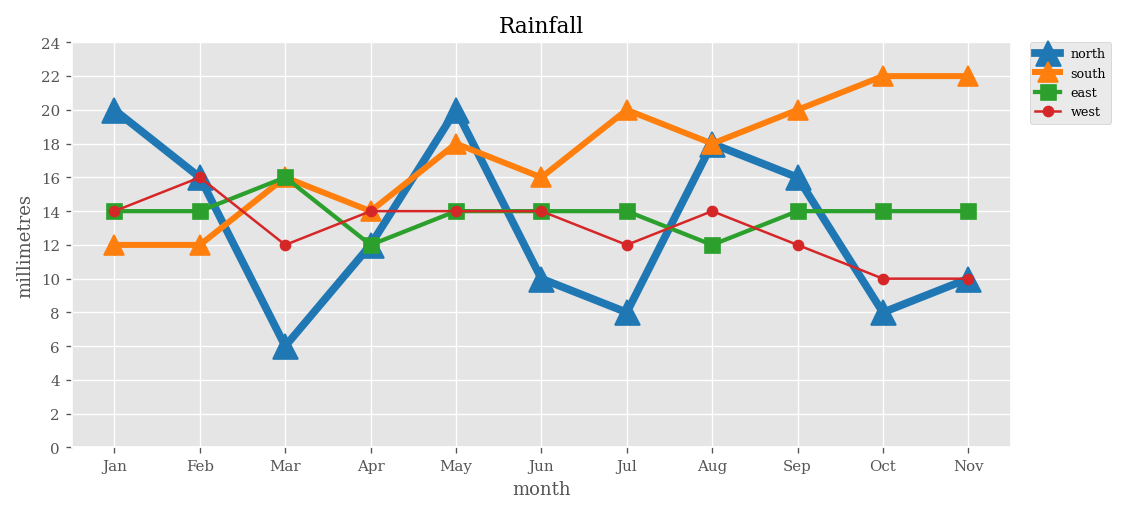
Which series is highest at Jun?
south
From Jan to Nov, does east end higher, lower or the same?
the same
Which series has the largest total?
south
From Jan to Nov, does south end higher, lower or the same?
higher
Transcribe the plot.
Title: Rainfall
x-axis: month, ticks Jan Feb Mar Apr May Jun Jul Aug Sep Oct Nov
y-axis: millimetres, ticks 0 2 4 6 8 10 12 14 16 18 20 22 24
Legend: north, south, east, west
Values:
north: 20 16 6 12 20 10 8 18 16 8 10
south: 12 12 16 14 18 16 20 18 20 22 22
east: 14 14 16 12 14 14 14 12 14 14 14
west: 14 16 12 14 14 14 12 14 12 10 10
